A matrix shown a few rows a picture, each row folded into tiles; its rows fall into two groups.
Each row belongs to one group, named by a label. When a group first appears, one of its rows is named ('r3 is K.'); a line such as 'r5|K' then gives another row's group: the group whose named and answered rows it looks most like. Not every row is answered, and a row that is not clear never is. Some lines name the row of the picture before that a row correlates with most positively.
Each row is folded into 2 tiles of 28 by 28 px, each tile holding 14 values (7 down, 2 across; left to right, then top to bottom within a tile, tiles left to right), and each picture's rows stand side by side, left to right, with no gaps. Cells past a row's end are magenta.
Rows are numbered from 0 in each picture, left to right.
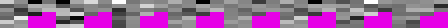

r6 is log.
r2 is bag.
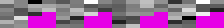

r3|log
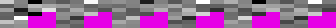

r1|log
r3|log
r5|log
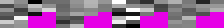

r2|bag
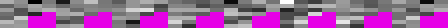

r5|bag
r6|bag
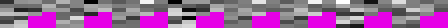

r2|log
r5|log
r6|bag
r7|bag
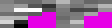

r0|bag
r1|bag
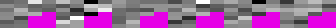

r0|log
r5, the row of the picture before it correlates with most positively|0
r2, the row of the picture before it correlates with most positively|1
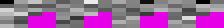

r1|log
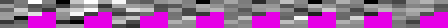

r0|log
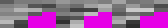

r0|bag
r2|bag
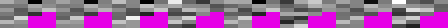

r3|bag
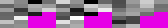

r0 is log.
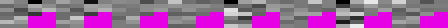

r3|bag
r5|log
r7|bag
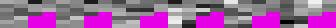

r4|bag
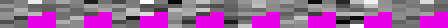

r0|log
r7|log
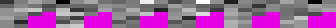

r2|log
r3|log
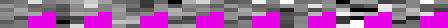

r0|log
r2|bag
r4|log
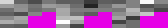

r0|bag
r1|bag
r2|log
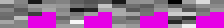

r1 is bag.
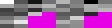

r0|bag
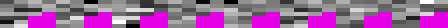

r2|bag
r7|log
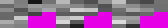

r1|bag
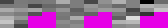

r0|bag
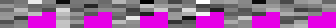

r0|log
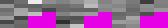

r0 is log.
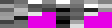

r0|log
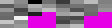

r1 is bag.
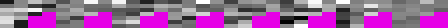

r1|log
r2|bag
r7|log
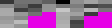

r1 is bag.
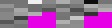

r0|log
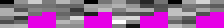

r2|bag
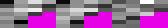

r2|log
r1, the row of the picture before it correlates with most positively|3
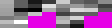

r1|bag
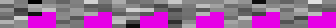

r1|log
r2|bag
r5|log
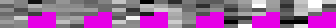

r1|bag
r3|bag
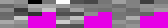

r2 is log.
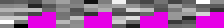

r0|bag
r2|bag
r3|log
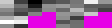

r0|bag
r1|log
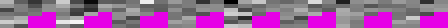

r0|bag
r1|bag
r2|log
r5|log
